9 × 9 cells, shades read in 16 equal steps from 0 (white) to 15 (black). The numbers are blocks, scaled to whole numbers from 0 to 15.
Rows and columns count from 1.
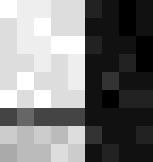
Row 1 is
0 1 1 2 2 13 14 15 14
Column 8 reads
15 15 14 13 14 13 14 14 14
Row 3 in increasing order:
0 0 1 1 2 13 14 14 15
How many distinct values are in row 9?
6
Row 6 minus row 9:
-5 -2 -4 0 -1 0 2 -1 -1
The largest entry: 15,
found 5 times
